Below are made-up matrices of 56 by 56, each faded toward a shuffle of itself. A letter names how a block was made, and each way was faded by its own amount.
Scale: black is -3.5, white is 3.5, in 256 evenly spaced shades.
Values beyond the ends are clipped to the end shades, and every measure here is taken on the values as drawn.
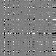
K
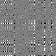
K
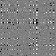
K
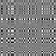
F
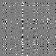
K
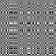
F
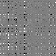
K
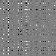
K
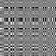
F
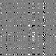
K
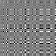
F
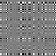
F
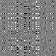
K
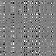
K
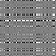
F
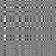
F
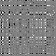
K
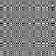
F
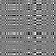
F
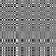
F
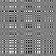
F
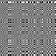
F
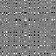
K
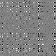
K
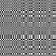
F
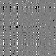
K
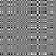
F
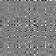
K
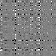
K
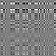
F
